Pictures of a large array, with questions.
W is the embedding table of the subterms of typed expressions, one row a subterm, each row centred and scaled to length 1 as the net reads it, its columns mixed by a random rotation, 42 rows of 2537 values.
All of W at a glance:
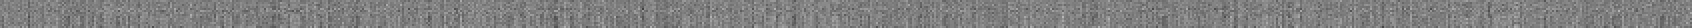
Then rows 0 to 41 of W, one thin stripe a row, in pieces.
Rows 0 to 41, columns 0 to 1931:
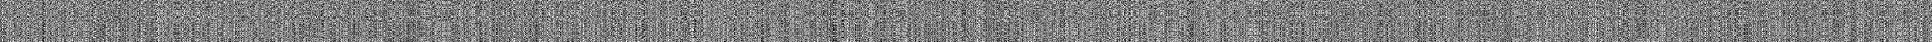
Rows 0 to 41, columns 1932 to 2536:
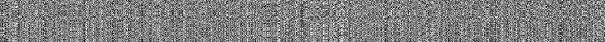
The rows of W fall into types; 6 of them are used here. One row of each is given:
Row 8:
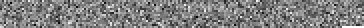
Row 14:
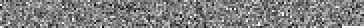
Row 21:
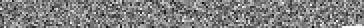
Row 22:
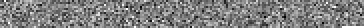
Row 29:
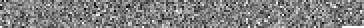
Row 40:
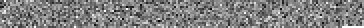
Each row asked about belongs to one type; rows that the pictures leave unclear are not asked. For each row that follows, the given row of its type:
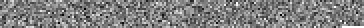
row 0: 29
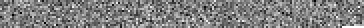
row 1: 21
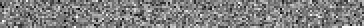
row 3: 40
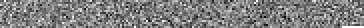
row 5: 22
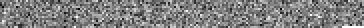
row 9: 40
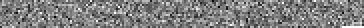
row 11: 22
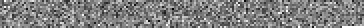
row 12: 21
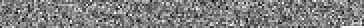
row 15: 22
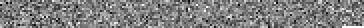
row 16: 8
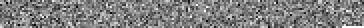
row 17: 8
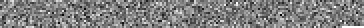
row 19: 29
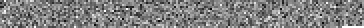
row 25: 40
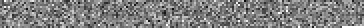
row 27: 21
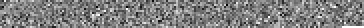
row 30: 29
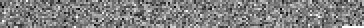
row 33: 40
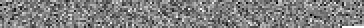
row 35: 21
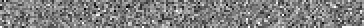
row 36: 29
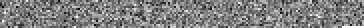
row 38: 40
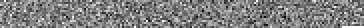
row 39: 22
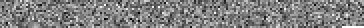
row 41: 22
